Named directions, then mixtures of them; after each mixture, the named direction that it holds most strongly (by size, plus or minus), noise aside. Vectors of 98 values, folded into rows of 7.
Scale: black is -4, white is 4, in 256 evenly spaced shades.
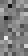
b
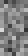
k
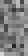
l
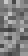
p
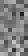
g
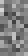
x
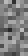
p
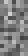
p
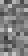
b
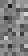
b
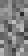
k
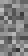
x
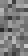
b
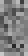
l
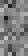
b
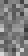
g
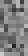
l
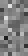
b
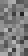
g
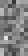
b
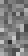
k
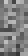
p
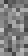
k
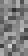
p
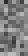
p
